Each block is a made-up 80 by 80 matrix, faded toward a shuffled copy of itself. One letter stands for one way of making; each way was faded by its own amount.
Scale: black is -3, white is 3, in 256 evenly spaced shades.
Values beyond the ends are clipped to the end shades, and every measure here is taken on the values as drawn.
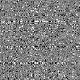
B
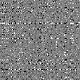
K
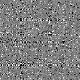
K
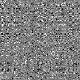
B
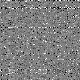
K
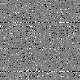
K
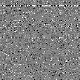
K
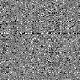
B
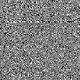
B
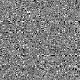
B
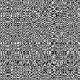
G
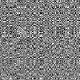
G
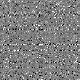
K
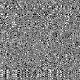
B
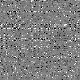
K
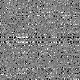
K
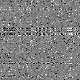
K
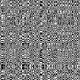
G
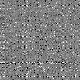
K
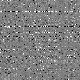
K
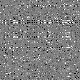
K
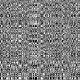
G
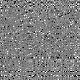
K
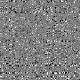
K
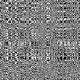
G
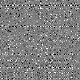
K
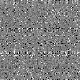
K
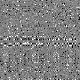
K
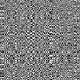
G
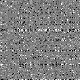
K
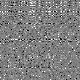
K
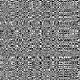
G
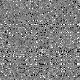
K
